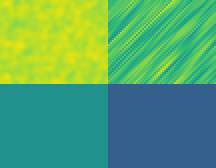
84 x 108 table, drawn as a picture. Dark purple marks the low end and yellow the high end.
It is made of 2 by 2 panels. Panel 1,1: very high, blotchy, faint in contrast. Panel 1,2: high, slanting up to the right. Panel 2,1: middling, flat. Panel 2,2: low, flat.
